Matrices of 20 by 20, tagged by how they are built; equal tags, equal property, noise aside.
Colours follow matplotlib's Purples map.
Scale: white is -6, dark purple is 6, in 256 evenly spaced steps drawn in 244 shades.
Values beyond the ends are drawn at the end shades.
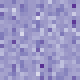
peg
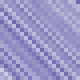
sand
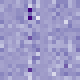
peg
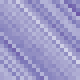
sand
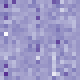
peg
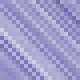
sand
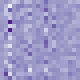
peg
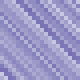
sand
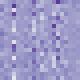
peg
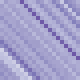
sand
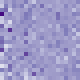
peg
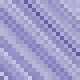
sand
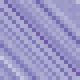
sand
